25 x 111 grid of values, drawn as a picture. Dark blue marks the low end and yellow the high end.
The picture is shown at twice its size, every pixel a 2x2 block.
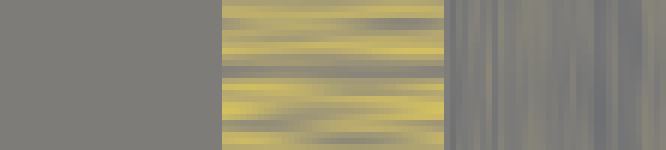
The table splits into one row of 3 panels. Panel 1,1: middling, flat. Panel 1,2: high, streaked across. Panel 1,3: middling, streaked downward, faint in contrast.
